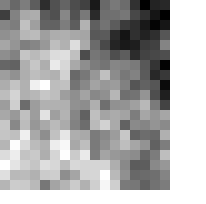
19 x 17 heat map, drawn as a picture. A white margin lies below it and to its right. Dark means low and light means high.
The top right is the ninth with the lowest average. The bottom left is the ninth with the highest average. No row or column stands out. There are no regular stripes. There is an overall slope up to the bottom left.
